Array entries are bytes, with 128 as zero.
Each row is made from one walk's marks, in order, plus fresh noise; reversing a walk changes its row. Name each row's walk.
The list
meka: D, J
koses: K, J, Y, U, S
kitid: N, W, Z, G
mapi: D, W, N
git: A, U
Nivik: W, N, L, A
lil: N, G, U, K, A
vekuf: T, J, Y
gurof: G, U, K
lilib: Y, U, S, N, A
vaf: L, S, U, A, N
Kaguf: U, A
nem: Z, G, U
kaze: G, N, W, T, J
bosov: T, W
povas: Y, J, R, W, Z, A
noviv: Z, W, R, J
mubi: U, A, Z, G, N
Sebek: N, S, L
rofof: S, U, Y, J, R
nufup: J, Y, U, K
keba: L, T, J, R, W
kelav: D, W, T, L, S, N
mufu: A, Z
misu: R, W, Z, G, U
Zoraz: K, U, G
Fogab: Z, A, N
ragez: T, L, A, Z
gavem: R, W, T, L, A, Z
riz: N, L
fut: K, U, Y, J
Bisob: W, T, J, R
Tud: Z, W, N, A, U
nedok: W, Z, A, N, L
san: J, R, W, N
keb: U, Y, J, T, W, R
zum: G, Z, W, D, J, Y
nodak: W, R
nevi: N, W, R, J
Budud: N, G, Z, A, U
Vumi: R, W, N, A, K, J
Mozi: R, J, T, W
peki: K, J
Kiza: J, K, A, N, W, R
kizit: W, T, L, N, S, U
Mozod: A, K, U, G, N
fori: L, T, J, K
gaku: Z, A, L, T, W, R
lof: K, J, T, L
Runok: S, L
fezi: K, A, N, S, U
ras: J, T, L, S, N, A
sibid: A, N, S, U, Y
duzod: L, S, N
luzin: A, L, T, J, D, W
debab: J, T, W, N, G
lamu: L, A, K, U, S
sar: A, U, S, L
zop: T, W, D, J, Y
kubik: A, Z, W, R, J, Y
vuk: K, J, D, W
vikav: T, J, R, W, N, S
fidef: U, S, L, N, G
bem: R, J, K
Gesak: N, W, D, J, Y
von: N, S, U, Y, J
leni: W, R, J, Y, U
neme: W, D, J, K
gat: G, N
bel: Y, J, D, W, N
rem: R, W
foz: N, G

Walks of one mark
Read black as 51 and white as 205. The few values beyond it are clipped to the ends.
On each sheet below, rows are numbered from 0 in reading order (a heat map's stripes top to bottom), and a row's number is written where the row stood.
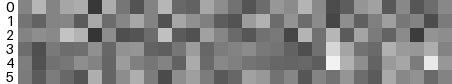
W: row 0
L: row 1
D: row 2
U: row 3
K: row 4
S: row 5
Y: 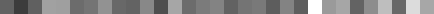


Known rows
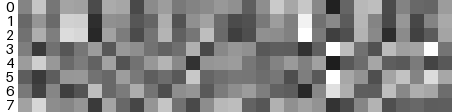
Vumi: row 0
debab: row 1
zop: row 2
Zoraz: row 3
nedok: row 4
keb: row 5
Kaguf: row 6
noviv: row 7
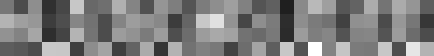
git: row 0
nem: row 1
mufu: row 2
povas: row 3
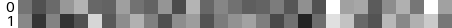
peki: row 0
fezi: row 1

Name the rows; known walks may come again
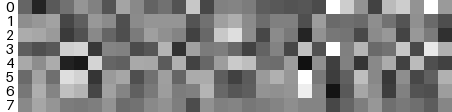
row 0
fut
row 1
kubik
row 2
nem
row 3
bel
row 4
Budud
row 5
vikav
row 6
bosov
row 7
Gesak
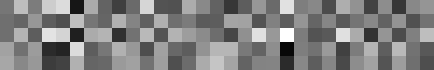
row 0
neme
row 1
luzin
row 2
Mozi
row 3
lil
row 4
gat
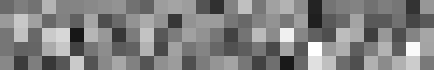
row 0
keba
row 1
nedok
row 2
leni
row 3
vuk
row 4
fezi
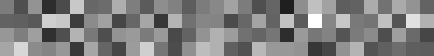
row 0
git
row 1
povas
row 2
mufu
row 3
noviv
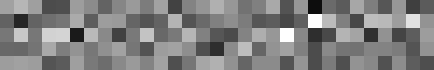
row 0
kitid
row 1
lilib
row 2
Bisob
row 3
fori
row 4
kaze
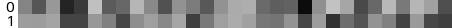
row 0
mubi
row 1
gaku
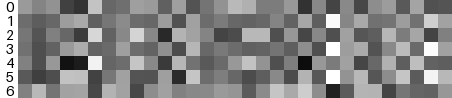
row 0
foz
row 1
Kiza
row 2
Runok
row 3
peki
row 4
sibid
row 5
nufup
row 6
Vumi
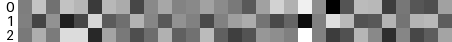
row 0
gavem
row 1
Mozod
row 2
zop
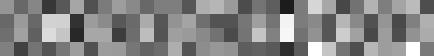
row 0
gurof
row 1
debab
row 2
san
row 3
Zoraz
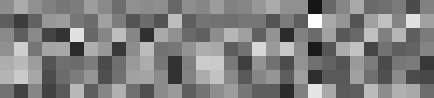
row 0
nevi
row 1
keb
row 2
von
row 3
misu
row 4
zum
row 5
Tud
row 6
Kaguf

